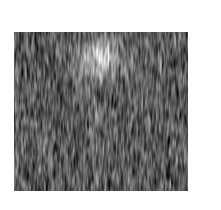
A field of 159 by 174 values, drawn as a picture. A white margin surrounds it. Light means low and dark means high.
Dips: one, in the top middle. Grain: streaks running down. Ninth with the lowest average: top middle.
